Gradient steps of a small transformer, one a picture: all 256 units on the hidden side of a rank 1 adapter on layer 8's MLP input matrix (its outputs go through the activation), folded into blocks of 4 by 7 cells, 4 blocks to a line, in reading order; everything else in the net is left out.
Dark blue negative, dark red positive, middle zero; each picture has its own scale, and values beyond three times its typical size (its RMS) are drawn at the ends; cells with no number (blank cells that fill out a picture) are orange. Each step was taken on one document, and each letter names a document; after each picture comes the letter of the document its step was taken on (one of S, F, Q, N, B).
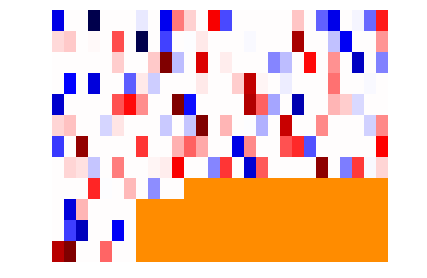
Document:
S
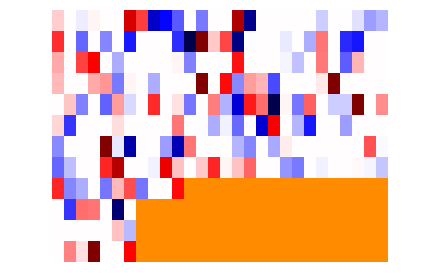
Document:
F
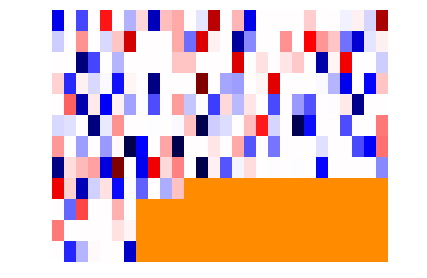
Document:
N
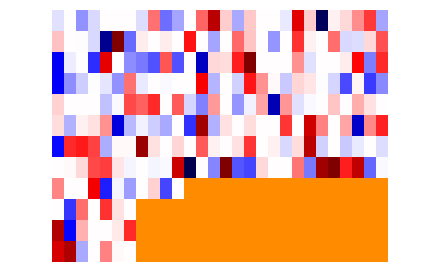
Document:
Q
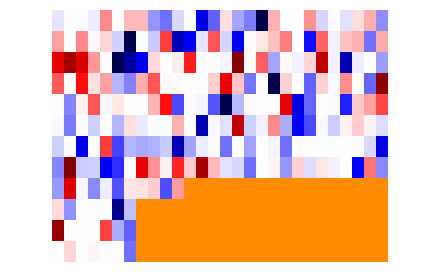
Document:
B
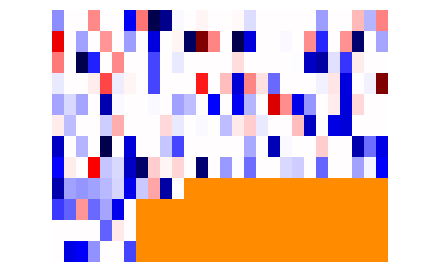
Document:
F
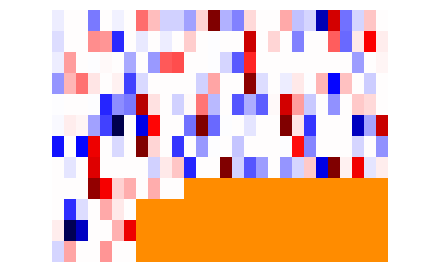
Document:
Q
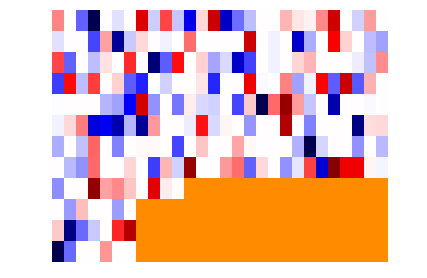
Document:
Q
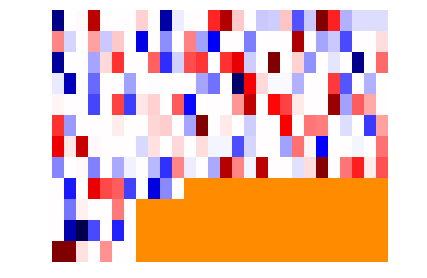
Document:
S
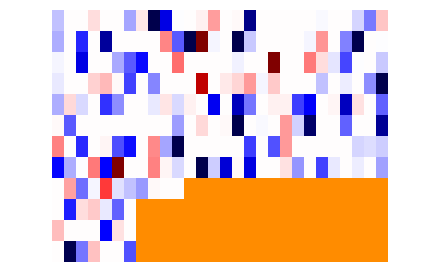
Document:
F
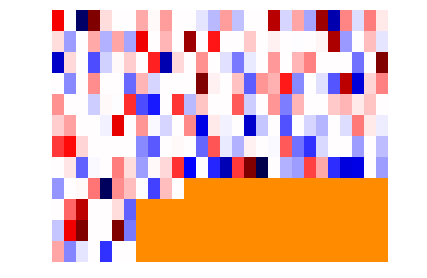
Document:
S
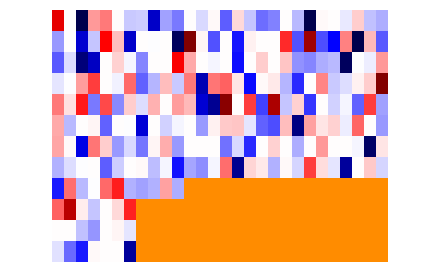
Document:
N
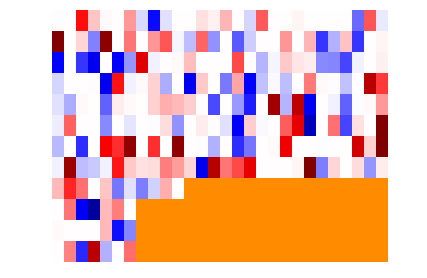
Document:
B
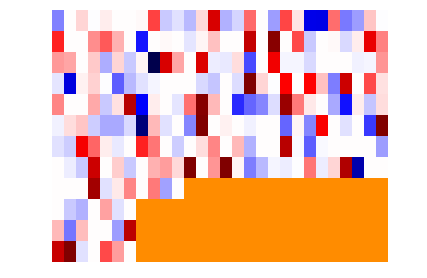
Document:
Q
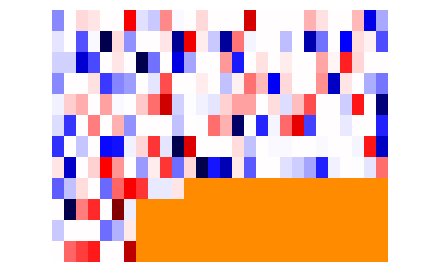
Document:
F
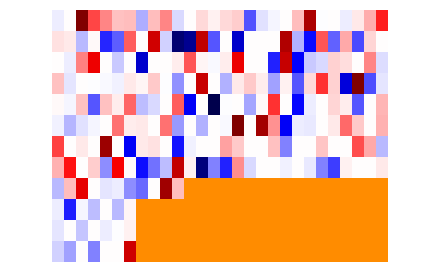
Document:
N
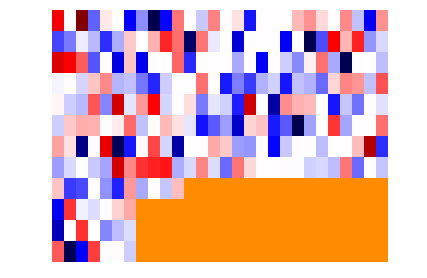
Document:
B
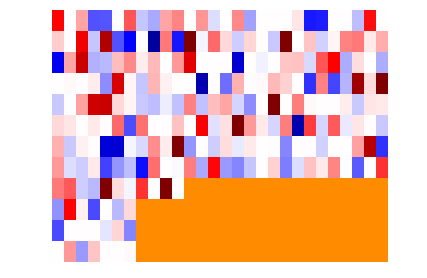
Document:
N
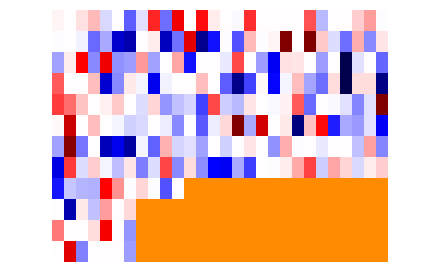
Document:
B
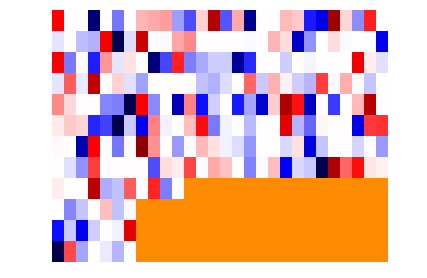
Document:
Q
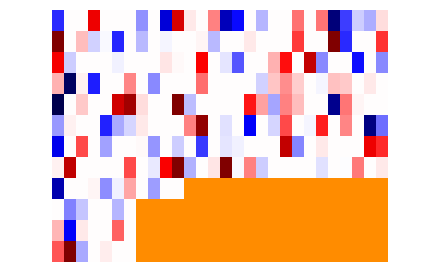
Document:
S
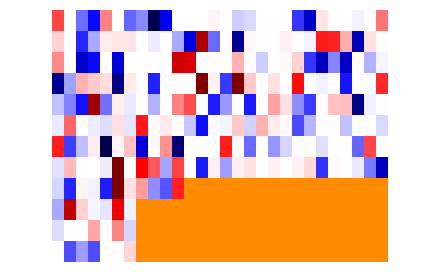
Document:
N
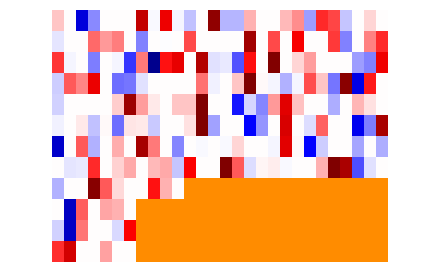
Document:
Q
